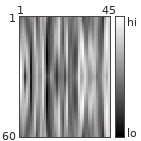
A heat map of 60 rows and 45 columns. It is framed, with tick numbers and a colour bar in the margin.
It is mirror symmetric from top to bottom. The values follow a bell shape. The middle left is the roughest part. On average the colour sits 60% of the way up the scale. Streaks run downward.
